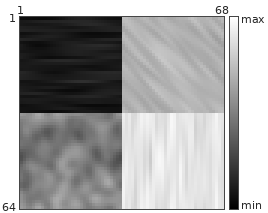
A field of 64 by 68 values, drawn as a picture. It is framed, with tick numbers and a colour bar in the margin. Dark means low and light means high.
It is made of 2 by 2 panels. Panel 1,1: very low, streaked across, faint in contrast. Panel 1,2: high, slanting down to the right, faint in contrast. Panel 2,1: middling, blotchy. Panel 2,2: very high, streaked downward, faint in contrast.
